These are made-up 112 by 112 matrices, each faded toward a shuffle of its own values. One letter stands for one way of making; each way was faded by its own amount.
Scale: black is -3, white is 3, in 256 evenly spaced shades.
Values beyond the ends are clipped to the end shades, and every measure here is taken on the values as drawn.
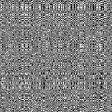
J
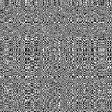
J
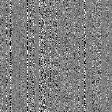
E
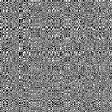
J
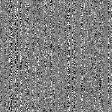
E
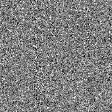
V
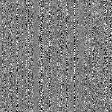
E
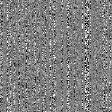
E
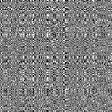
J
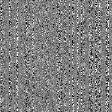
E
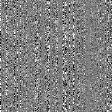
E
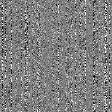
E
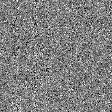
V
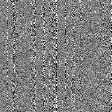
E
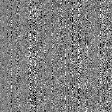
E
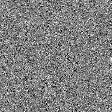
V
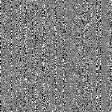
E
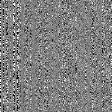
E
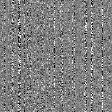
E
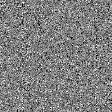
V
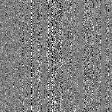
E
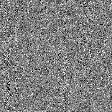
V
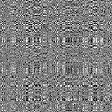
J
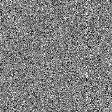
V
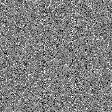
V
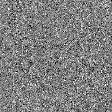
V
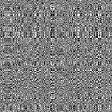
J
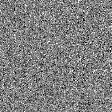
V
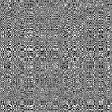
J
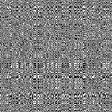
J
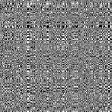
J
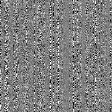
E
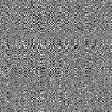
J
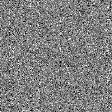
V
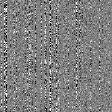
E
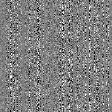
E
